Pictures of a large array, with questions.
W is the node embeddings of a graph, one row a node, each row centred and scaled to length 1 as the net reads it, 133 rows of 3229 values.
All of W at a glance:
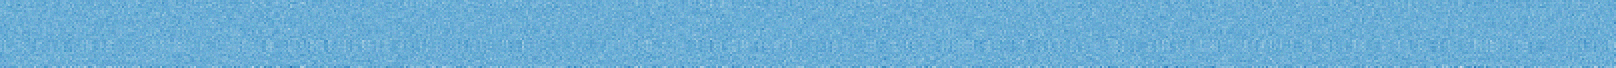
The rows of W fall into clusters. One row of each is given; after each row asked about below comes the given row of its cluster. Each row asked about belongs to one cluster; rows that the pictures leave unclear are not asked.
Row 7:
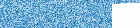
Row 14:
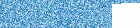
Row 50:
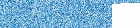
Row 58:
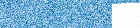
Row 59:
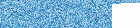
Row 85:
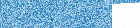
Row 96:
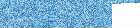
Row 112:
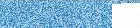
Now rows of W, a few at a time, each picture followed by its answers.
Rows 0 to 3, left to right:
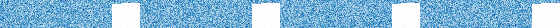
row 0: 14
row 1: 58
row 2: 7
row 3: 50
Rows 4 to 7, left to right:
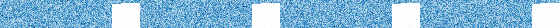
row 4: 96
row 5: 50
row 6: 7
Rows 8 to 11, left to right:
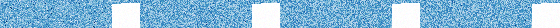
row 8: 96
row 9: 14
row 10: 50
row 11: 50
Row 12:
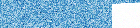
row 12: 85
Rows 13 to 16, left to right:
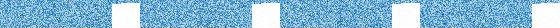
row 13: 58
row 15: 14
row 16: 7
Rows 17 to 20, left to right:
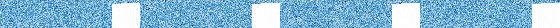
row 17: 112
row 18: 59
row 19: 96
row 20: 85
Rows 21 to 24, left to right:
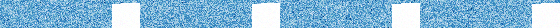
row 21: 14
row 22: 7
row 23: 96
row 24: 96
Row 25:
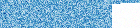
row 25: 85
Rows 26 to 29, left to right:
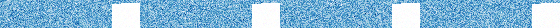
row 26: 59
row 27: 14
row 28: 112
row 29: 59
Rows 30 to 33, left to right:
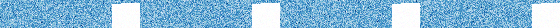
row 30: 96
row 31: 85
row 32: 50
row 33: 59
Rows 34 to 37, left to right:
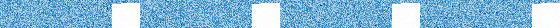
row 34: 58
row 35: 59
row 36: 50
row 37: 7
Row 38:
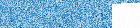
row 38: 112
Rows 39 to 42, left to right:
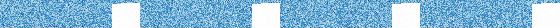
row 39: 7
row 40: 50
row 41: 14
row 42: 112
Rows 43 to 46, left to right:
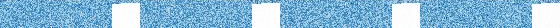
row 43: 59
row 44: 58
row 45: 112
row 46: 112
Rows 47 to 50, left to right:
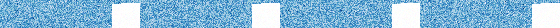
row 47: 7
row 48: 96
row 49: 7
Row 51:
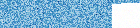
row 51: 58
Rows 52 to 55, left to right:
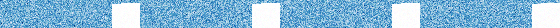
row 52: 58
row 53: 112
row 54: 59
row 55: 7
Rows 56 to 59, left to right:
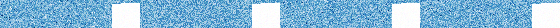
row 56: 96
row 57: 85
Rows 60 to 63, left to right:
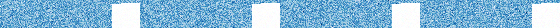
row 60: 59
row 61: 14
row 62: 59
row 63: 58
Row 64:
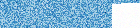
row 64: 58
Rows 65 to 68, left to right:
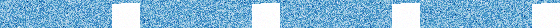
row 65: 59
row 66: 14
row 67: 85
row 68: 112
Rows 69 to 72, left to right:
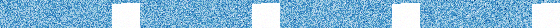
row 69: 58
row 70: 58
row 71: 50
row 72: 112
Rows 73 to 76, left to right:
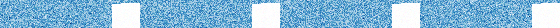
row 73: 96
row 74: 7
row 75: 59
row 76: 14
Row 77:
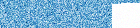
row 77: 58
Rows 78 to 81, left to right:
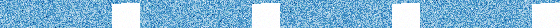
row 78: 58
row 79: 50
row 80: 112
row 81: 85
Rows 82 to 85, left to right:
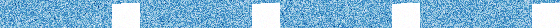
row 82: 112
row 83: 85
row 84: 7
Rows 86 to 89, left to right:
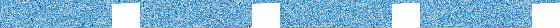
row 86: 85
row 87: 85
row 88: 14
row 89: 85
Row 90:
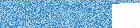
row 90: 59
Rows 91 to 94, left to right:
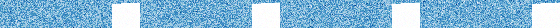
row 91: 112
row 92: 85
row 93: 85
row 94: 85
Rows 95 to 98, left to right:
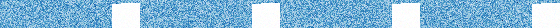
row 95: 59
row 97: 85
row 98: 112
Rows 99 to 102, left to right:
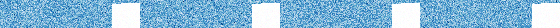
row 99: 58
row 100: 96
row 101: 85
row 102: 50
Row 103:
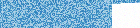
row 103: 85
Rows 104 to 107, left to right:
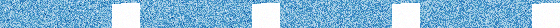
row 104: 14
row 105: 7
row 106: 50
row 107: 59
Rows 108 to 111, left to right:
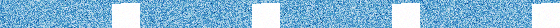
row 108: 14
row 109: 112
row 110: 58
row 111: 58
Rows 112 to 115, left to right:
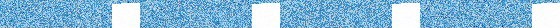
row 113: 59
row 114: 59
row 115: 7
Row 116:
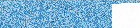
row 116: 59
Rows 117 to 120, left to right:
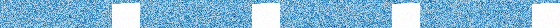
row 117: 85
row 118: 7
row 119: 7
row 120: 50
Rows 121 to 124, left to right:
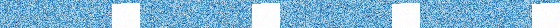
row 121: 58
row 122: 50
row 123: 59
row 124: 85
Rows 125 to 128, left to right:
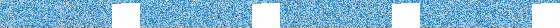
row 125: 96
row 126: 112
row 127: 58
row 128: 14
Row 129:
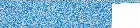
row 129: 50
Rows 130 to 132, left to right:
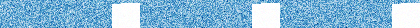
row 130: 59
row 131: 112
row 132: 7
